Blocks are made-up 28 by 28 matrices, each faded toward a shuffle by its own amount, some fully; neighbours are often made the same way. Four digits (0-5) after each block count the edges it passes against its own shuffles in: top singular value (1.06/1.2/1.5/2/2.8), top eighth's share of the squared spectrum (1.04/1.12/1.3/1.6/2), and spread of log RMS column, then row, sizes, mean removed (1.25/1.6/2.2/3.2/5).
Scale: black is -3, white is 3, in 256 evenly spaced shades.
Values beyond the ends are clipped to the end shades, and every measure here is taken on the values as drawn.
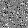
1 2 0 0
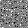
2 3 1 0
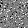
0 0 0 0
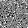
0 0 0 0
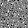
1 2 0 0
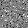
0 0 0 0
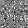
3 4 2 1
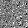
1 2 1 0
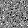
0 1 0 0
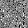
1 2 2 0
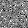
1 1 0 0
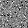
1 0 0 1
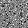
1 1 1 0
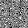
0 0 1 0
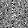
2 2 2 0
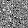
0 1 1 0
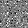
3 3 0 1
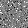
0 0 0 0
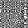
3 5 2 1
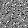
1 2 0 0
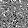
2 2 1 0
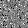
1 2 0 0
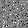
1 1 0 0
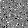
0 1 0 0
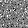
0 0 0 0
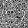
2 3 1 0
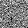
1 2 0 0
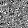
0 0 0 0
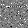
1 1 0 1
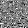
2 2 0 2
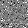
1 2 0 1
